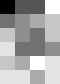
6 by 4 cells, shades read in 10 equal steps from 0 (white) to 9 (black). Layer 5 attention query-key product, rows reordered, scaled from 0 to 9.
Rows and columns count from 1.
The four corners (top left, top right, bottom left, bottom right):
9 0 1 1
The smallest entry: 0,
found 2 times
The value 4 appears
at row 2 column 2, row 3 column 2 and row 4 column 4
